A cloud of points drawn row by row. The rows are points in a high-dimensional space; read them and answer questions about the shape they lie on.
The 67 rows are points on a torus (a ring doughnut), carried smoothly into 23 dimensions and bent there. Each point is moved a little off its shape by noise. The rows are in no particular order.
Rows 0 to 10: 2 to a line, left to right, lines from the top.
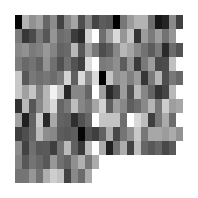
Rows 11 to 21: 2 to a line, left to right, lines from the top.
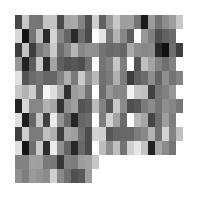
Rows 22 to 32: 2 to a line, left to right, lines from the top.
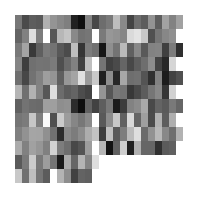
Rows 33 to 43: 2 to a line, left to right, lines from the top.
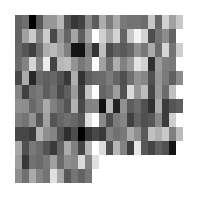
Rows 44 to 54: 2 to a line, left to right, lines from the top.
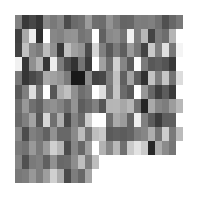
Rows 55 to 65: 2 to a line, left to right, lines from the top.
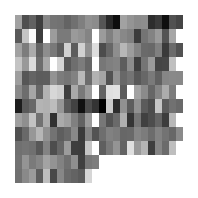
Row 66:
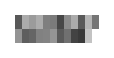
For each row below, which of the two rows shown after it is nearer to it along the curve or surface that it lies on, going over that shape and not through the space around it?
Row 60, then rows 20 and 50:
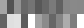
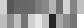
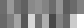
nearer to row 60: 20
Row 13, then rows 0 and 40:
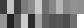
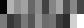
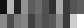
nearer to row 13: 40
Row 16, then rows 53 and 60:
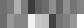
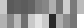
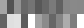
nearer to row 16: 60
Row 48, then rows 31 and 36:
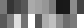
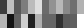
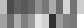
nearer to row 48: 36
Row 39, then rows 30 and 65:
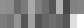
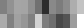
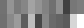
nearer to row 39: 65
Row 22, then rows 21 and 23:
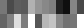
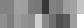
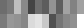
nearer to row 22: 23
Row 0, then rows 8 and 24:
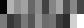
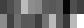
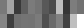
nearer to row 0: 8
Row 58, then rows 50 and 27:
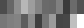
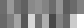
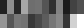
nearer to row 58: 50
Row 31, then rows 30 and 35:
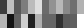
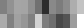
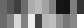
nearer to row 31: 30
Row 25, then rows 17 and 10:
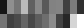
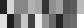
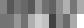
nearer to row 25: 17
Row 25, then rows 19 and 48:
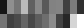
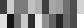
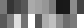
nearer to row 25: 19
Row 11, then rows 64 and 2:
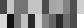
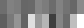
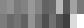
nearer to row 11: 2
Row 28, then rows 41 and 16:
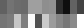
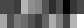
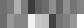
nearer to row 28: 16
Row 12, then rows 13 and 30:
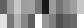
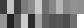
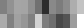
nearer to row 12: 30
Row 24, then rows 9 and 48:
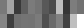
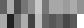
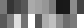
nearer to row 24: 9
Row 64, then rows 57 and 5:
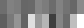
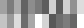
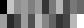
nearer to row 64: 57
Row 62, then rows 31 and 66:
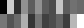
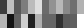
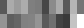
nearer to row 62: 31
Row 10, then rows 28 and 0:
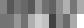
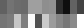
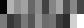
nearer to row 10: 28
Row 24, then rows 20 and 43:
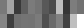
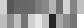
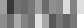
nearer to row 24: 43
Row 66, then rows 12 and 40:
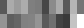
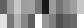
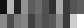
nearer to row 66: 12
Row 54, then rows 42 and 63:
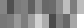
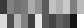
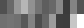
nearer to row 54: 42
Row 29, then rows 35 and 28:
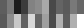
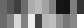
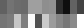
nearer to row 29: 35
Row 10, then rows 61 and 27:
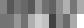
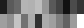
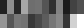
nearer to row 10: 61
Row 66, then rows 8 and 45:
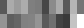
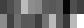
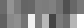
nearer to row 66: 8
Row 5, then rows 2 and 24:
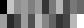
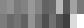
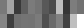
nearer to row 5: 2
